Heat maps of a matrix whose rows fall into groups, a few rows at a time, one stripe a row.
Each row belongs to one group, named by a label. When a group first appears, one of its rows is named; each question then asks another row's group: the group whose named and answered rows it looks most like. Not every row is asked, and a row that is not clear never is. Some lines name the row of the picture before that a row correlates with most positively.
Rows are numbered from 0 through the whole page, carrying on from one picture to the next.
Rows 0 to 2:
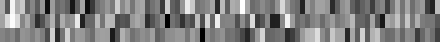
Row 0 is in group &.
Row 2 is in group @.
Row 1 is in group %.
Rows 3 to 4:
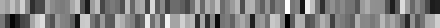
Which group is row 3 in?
%
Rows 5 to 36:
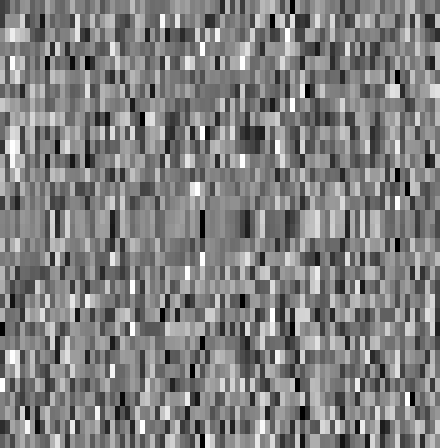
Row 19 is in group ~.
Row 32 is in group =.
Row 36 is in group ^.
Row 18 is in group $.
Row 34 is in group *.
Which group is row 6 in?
*
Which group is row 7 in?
%
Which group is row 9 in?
&
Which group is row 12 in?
=
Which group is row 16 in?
&
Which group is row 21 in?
@
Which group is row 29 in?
@
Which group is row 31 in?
^
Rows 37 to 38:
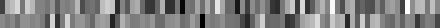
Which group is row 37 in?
%
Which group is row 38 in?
@
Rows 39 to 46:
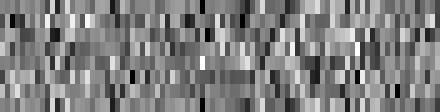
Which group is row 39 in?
@
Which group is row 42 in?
=
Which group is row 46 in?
@
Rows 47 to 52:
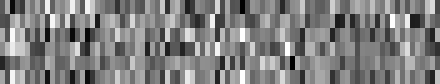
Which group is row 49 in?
&
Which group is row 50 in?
%
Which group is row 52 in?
&
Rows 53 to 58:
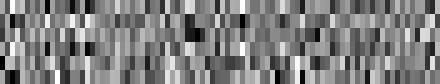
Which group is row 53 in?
&
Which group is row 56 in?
&
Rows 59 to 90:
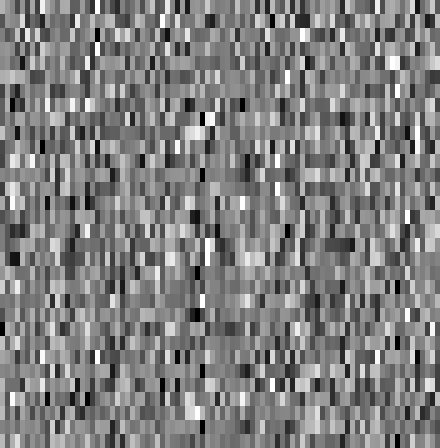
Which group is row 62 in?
*
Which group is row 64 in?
%
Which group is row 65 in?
~
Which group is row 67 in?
^
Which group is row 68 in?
$
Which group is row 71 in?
@
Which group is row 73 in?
&
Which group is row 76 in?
^
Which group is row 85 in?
@
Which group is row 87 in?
&
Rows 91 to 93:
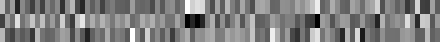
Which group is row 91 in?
$
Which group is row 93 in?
=
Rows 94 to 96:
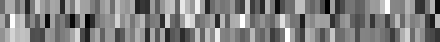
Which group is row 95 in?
&
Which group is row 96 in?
%
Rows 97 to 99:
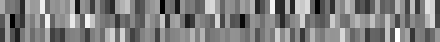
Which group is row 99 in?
~
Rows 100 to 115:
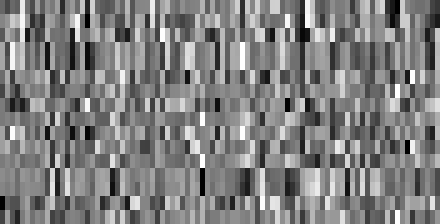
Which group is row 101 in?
%
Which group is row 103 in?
&
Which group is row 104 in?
&
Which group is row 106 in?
~
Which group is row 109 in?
&
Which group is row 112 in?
@
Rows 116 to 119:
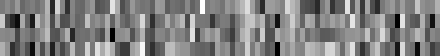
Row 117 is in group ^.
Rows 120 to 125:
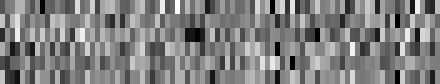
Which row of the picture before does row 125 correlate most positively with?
117
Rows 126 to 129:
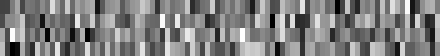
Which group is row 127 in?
*
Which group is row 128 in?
&
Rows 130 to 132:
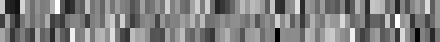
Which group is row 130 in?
^
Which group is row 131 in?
~
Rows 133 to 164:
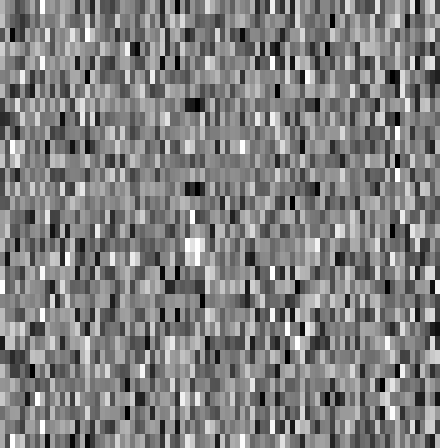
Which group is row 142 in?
~
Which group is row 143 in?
&
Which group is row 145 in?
~
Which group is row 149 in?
$
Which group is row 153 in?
=
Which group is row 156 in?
%
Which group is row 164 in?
&
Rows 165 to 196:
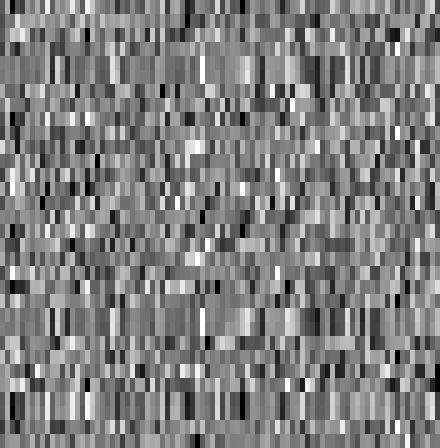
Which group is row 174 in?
~
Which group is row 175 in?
$
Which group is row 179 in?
*
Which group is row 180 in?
@
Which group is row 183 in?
$
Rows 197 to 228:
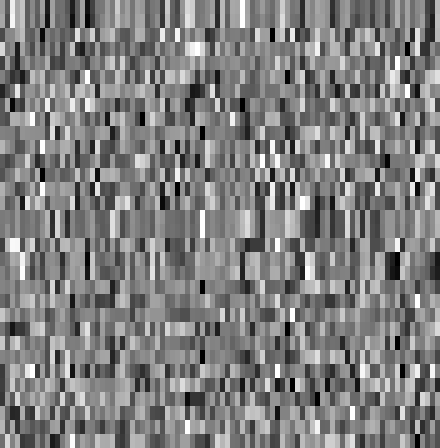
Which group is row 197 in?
&
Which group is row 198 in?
&
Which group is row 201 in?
~
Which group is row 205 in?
^
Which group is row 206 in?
@
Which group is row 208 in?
=
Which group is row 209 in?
*
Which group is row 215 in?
%
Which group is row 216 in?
%
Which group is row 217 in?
@
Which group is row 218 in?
^
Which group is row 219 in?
=
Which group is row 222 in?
@
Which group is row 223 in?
^
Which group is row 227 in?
$
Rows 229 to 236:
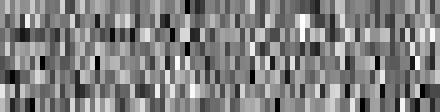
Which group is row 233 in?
*
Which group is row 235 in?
$
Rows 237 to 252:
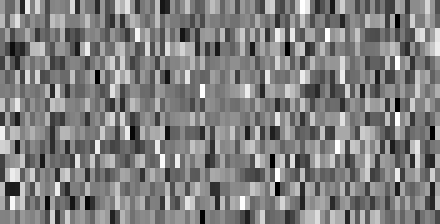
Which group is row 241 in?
~
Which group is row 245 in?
~
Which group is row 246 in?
=
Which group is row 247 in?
$
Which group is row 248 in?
*
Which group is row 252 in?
@
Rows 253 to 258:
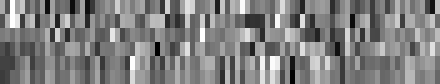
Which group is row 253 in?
&
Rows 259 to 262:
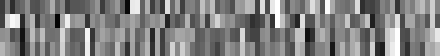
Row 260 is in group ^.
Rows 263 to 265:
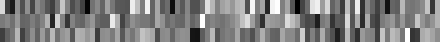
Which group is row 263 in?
=
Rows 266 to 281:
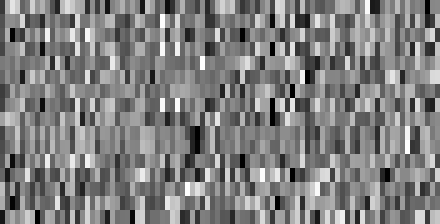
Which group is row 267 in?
*
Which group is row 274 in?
%
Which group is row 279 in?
$
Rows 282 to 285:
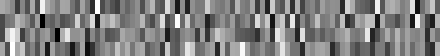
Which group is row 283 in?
*
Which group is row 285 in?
&
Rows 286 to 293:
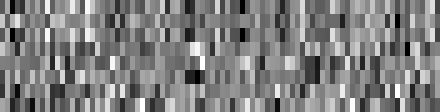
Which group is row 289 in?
$
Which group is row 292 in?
~
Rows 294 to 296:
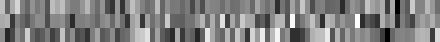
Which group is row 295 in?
=
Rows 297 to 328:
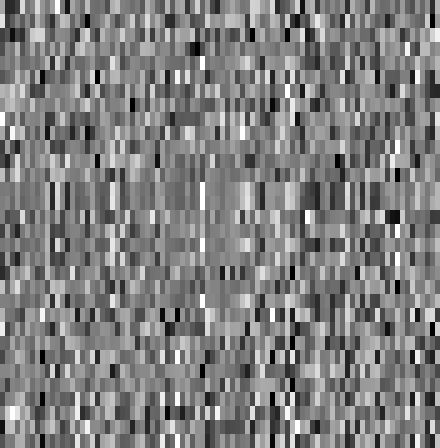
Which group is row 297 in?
^
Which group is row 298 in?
=
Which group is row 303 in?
%
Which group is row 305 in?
=
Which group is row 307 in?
~
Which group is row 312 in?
%
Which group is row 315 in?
~
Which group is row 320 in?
=
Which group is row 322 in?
*
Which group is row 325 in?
*
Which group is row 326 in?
%
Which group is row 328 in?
*
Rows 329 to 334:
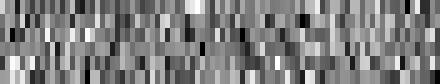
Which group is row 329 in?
$
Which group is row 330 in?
*
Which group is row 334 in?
%
